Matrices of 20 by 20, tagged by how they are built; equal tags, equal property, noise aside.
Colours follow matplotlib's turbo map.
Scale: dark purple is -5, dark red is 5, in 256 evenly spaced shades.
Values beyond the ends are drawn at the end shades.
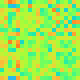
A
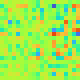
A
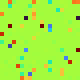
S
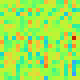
A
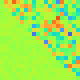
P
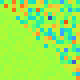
P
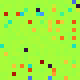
S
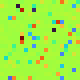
S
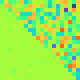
P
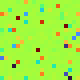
S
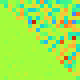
P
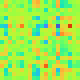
A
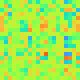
A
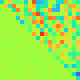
P
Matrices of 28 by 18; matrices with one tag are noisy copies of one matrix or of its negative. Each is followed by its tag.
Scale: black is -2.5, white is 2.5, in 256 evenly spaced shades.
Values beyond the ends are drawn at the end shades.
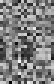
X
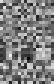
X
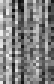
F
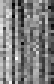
F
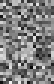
X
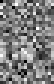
X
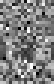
X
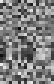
X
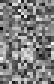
X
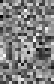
X
